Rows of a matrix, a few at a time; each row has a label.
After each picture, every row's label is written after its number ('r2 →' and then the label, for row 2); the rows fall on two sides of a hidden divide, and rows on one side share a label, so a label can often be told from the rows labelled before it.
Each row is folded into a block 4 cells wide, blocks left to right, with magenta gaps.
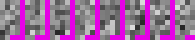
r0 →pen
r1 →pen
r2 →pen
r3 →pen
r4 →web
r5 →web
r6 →pen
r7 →pen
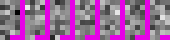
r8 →web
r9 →pen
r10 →pen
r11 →pen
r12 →pen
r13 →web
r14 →pen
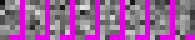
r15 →web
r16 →pen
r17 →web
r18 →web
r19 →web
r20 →pen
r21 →web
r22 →web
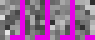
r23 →pen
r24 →web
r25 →web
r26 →pen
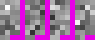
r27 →pen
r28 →web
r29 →pen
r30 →pen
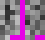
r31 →pen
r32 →web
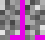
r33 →pen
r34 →pen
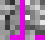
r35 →pen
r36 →pen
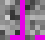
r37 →web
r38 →pen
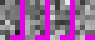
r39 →web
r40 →web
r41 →pen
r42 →pen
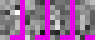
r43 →pen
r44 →web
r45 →web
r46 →web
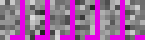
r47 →pen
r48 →web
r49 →pen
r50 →pen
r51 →pen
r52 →pen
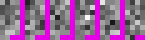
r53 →pen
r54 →web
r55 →pen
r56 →web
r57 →pen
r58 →web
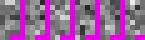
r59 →web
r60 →web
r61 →pen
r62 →web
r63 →web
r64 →web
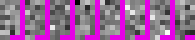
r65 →pen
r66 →web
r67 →web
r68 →web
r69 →pen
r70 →pen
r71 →pen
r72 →web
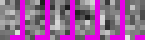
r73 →pen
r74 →web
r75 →web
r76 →web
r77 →pen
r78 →web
